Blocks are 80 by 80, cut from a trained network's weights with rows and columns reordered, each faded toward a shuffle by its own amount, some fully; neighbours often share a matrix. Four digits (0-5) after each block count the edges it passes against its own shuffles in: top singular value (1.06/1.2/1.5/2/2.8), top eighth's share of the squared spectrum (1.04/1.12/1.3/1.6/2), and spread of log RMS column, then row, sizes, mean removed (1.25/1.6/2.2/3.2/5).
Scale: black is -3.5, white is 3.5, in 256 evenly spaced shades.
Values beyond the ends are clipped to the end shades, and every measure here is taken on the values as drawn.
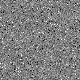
2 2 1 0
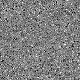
3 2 0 1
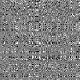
4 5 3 3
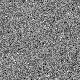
0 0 0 0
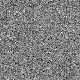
0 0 0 0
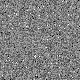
0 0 0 0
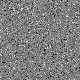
1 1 0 0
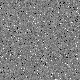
0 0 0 0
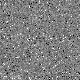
2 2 1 1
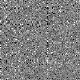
3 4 2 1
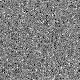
1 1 0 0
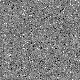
1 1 0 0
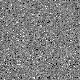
2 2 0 2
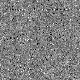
2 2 0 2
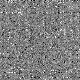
2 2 0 2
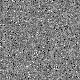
1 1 0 0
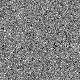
1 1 0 1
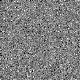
1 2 1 1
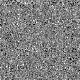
2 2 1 2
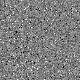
1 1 0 1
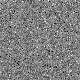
0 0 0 0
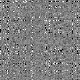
3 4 3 3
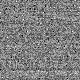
2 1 0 0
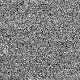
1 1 0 0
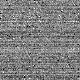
4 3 2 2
